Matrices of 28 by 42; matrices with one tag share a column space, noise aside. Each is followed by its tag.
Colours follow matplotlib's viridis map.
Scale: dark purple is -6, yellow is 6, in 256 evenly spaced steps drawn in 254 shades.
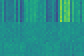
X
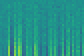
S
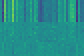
X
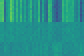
X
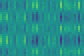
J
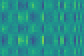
J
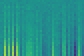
S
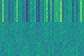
X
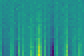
S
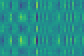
J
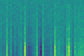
S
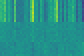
X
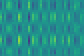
J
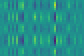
J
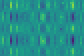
J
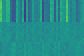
X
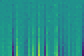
S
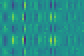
J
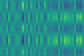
J
